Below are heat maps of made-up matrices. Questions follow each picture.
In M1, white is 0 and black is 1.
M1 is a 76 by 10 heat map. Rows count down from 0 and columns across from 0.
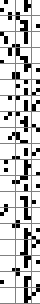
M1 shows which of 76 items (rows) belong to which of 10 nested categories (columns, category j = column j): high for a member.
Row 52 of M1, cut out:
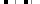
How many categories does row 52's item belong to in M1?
2
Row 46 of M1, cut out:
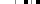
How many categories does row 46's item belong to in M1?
2
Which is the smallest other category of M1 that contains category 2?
4
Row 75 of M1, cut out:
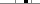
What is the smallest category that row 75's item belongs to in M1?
6
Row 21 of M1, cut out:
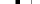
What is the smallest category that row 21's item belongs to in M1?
4
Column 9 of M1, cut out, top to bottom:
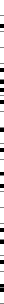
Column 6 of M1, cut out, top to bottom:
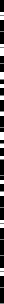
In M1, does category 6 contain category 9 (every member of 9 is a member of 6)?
yes
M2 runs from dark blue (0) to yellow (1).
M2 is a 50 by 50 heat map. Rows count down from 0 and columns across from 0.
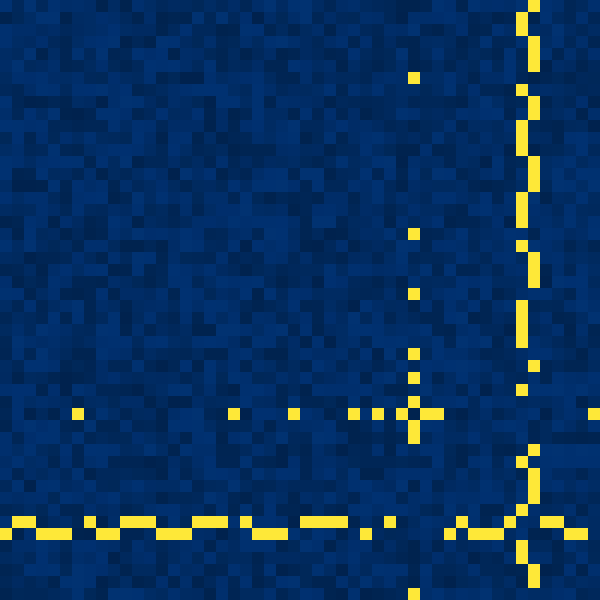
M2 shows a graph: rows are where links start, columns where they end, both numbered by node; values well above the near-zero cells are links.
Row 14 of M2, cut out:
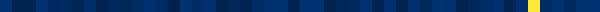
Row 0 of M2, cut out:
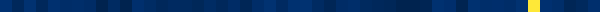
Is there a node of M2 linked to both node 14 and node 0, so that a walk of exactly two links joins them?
yes
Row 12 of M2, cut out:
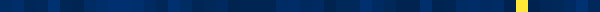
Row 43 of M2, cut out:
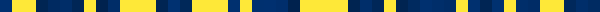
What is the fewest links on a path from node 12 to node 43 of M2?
1
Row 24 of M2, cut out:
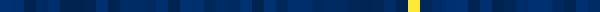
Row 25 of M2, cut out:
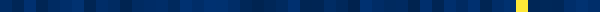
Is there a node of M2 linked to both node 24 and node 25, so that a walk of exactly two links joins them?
no
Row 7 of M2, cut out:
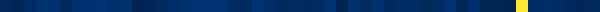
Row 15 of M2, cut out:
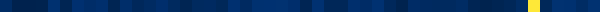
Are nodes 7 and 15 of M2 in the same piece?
no
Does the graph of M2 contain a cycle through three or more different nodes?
no
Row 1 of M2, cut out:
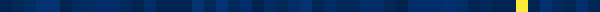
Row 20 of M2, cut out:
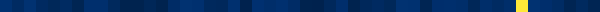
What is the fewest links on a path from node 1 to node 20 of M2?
2
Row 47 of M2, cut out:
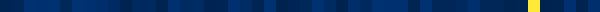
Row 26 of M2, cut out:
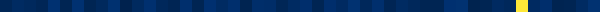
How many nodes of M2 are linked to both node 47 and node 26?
0
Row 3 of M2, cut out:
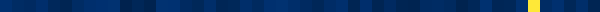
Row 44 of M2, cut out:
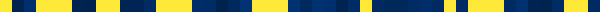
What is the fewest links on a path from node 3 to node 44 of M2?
1
